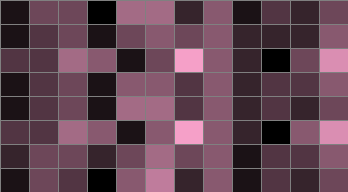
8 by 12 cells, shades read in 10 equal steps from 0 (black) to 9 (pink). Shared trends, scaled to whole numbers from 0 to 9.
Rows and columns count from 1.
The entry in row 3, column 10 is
0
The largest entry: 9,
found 2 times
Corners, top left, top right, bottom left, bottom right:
1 4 1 4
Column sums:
13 27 35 15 32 44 36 40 13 17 23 43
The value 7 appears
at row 8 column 6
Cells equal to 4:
17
